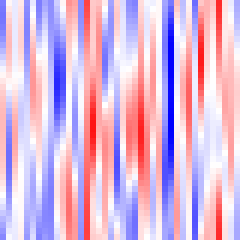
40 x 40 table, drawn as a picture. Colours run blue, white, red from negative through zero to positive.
The ninth with the highest average is the centre. Overall the values sit about 50% of the way up the scale. The grain runs up and down. There is no overall slope.
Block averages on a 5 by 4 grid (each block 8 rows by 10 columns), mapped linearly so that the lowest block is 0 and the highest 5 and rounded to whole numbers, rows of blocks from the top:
0314 / 2225 / 2344 / 1432 / 0412
